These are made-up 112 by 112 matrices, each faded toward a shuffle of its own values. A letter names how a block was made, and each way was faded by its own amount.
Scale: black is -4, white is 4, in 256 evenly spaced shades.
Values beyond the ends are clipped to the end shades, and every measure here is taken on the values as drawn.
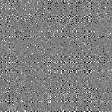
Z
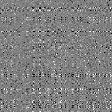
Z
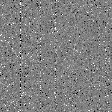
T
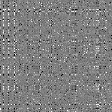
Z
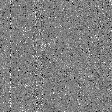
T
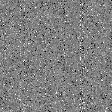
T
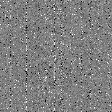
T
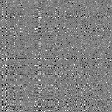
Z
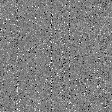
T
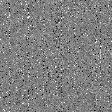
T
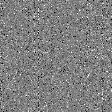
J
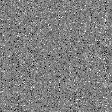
J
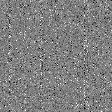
T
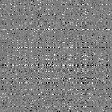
Z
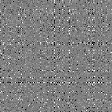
Z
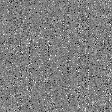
J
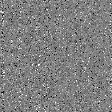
T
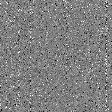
T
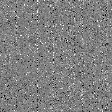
T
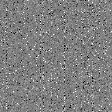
T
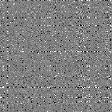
Z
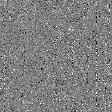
T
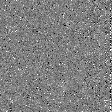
J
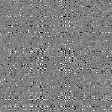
Z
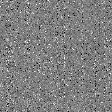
T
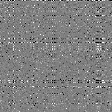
Z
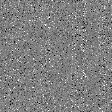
T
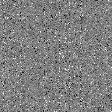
J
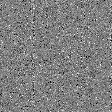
J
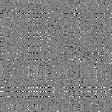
Z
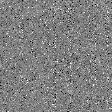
T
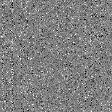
J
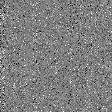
T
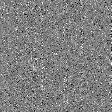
J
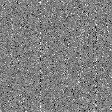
J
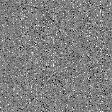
J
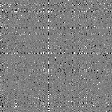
Z
